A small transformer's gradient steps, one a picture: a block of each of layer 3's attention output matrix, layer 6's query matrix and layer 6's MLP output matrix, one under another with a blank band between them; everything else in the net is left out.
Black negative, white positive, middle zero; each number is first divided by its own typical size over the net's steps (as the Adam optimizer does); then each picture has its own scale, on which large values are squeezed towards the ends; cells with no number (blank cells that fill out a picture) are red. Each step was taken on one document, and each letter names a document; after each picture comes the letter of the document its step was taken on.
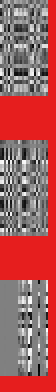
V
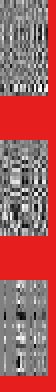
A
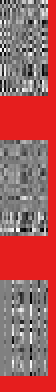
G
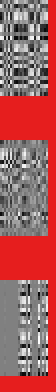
V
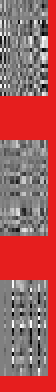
G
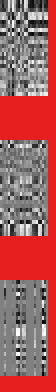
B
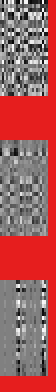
B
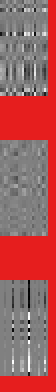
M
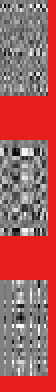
A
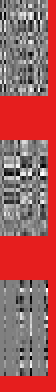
G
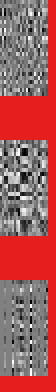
G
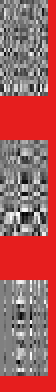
A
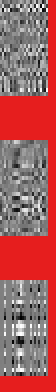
A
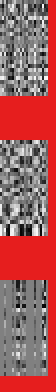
B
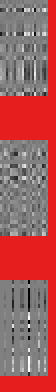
M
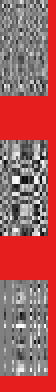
A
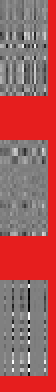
M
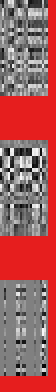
B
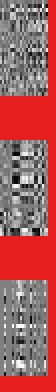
A
